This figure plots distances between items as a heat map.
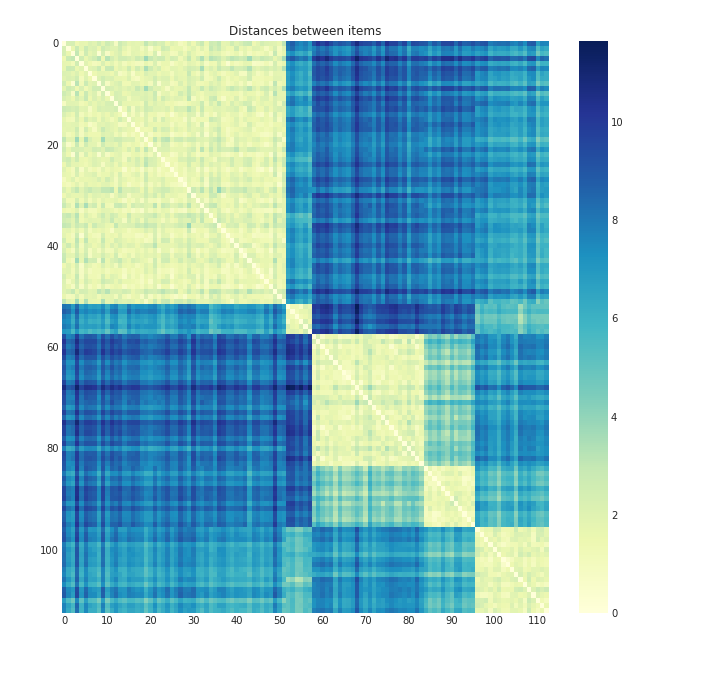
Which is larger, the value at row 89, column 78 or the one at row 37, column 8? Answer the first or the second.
the first
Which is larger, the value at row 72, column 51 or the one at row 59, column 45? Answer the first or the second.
the second
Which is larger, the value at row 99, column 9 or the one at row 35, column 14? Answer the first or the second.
the first
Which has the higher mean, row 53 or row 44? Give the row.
53
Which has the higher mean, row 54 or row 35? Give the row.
54
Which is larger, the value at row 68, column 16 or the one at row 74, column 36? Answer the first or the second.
the first
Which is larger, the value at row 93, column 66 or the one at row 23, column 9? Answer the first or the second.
the first
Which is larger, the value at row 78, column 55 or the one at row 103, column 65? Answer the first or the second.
the first
